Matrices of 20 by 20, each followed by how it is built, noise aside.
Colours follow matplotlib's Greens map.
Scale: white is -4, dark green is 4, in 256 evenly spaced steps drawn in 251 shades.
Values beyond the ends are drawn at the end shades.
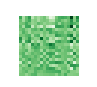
low rank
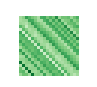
Toeplitz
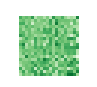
low rank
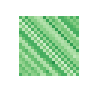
Toeplitz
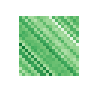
Toeplitz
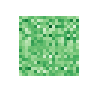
low rank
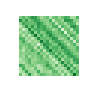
Toeplitz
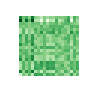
low rank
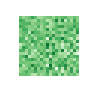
low rank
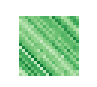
Toeplitz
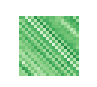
Toeplitz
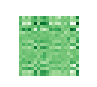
low rank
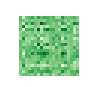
low rank
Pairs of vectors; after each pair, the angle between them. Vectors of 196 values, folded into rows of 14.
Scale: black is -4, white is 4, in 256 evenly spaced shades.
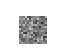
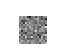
partly aligned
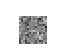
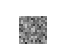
orthogonal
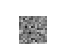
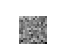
partly opposed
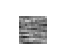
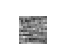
nearly opposite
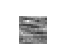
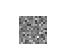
orthogonal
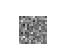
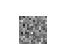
nearly parallel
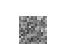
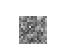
nearly parallel
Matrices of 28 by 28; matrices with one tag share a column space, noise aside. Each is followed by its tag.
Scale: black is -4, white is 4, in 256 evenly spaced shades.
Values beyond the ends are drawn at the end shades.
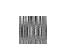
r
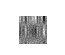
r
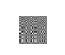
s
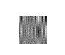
r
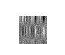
r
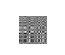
s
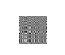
s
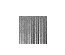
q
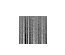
q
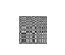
s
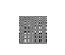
s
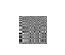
s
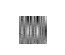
r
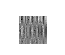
r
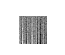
q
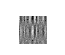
r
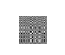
s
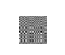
s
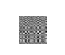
s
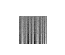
q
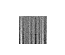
q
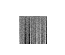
q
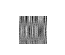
r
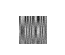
r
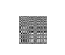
s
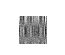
r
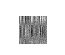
r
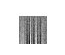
q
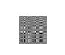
s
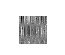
r
